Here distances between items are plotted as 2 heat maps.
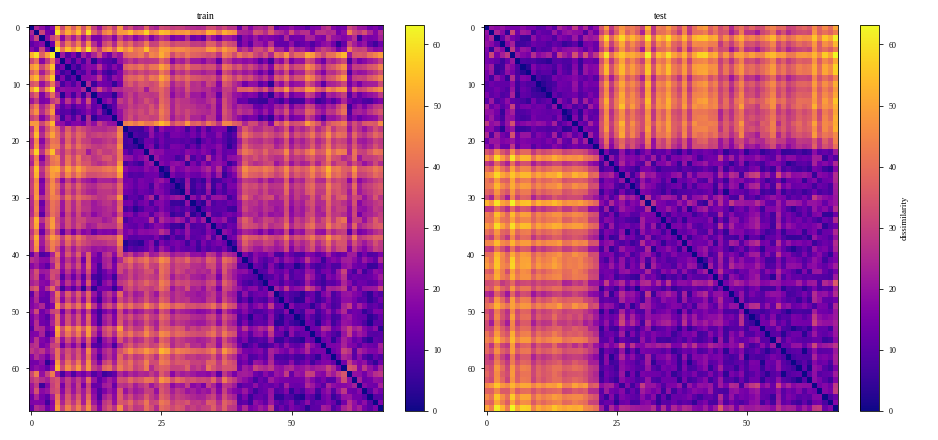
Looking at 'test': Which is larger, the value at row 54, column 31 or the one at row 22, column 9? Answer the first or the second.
the second
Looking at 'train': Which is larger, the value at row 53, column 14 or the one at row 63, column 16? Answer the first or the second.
the first
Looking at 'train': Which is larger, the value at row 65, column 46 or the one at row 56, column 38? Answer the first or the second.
the second
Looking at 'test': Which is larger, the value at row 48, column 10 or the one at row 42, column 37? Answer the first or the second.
the first
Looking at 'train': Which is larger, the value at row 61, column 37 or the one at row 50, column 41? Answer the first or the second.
the first
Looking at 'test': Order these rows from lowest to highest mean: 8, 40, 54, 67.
54, 40, 67, 8
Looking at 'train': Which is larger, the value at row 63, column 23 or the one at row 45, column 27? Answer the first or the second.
the second
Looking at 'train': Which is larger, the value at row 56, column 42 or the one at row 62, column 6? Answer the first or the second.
the second
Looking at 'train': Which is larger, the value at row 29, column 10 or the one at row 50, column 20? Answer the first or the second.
the first
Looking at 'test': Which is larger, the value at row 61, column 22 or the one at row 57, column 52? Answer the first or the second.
the second
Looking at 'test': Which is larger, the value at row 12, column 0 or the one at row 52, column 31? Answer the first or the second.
the second
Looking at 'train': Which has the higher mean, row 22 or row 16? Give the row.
22
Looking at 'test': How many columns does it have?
68
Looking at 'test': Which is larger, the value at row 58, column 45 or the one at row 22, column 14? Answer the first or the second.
the second
